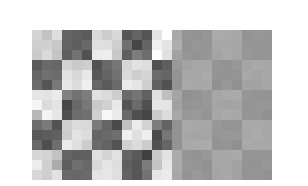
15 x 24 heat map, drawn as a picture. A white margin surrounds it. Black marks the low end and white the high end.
Slope: none. Seam: vertical, 60% of the way across, the right part calmer. Grain: checkered. Average level on the scale: 60%.
